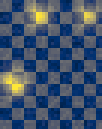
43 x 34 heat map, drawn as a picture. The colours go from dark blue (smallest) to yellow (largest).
Average level on the scale: 30%. Bumps: three. Mirror symmetry: none.
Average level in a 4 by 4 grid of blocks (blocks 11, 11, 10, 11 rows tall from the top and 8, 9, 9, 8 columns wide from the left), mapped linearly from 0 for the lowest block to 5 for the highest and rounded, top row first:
0 4 1 3
0 0 0 0
5 1 0 0
0 0 0 0
